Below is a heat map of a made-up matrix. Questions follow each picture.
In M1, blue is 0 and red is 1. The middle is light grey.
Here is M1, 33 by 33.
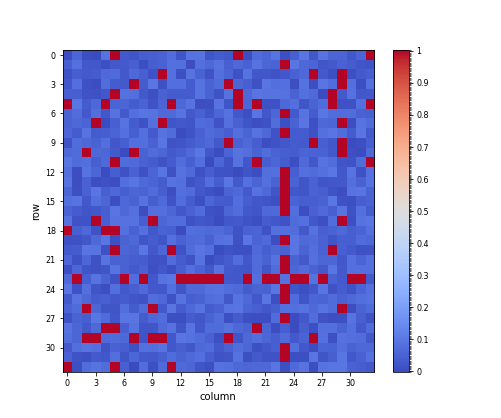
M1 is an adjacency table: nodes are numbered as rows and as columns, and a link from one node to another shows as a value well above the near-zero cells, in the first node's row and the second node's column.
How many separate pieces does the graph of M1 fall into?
3
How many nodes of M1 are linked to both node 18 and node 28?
2
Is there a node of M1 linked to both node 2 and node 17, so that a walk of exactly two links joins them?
yes
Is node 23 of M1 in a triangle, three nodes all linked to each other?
no
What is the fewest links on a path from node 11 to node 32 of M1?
1
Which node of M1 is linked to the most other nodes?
node 23
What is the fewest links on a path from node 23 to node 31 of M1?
1
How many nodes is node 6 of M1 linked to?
1
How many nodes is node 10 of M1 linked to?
3
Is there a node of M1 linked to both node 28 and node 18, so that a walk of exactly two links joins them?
yes
